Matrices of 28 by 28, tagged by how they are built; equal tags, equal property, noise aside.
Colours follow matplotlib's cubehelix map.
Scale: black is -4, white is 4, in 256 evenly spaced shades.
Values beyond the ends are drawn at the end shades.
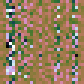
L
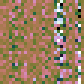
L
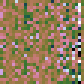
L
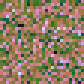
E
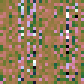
L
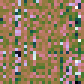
L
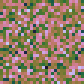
E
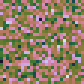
E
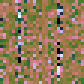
L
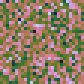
E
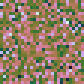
E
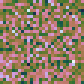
E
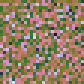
E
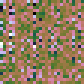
L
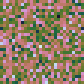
E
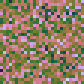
E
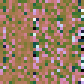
L
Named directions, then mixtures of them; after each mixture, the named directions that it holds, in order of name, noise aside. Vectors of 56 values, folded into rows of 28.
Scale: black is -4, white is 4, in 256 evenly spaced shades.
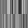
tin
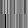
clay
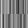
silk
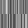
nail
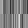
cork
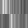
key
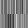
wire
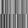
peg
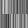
key, nail, wire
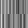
silk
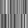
clay, nail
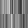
key, tin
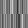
cork, silk, tin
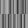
nail, silk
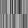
tin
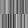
nail, silk, wire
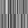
nail
